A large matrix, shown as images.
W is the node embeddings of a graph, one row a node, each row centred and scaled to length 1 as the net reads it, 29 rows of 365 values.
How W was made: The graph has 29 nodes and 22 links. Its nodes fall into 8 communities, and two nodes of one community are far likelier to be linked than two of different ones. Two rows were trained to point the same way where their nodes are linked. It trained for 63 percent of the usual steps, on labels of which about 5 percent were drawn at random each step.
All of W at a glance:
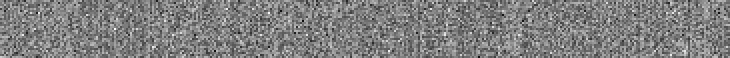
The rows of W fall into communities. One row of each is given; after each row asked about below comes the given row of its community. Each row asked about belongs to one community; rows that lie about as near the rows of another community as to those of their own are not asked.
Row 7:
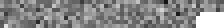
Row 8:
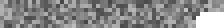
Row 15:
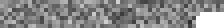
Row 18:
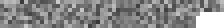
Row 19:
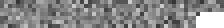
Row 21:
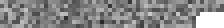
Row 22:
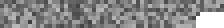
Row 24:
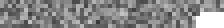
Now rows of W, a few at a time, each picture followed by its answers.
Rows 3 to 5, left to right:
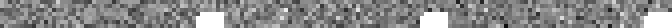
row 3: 7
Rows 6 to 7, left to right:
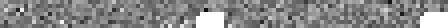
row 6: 8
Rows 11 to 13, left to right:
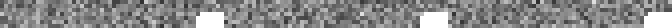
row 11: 19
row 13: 21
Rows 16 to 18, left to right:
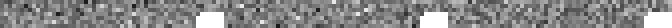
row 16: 22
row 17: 24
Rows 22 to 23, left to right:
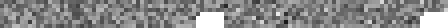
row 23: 18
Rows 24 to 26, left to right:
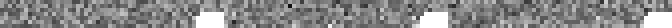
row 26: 21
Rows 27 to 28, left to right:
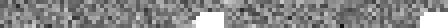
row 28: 15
